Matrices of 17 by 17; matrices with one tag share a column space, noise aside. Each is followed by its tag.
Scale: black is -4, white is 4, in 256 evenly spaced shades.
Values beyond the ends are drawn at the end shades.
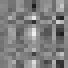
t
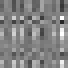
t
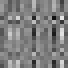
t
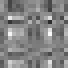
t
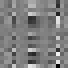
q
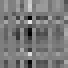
t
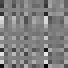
q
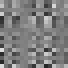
q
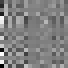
q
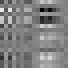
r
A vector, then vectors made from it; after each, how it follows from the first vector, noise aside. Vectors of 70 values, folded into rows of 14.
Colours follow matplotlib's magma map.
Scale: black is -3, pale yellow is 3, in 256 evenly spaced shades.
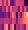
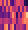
copied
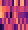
reversed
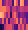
reversed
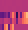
partly zeroed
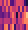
copied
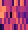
reversed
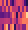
copied
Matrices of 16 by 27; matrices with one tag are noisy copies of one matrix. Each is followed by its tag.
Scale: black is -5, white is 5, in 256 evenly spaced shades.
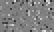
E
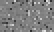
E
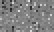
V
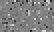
E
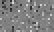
V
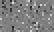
V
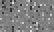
V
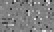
E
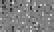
V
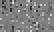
V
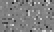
E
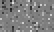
V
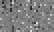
V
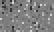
V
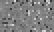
E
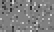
V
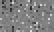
V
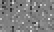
V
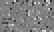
E
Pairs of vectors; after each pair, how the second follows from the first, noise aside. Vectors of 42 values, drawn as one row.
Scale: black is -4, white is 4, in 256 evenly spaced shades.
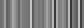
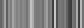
sign-scrambled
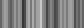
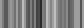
negated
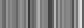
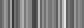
wrapped around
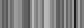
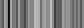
reversed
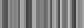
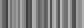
copied
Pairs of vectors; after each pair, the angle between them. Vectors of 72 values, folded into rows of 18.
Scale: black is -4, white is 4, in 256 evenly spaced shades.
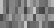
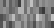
partly aligned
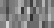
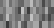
nearly opposite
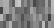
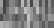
partly opposed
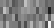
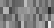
nearly parallel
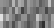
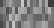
partly opposed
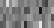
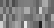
nearly opposite
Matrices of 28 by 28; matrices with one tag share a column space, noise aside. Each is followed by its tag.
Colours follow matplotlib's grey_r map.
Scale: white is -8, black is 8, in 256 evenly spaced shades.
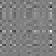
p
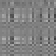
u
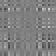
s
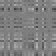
s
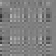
u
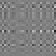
p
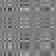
s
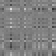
s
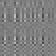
u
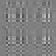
u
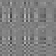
u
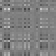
s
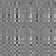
u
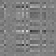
p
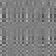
u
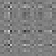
p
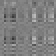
u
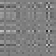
p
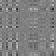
s
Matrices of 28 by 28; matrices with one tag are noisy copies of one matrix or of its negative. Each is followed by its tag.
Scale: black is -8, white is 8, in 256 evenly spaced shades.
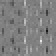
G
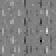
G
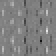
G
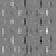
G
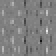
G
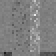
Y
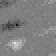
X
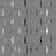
G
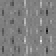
G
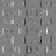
G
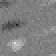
X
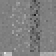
Y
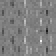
G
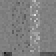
Y
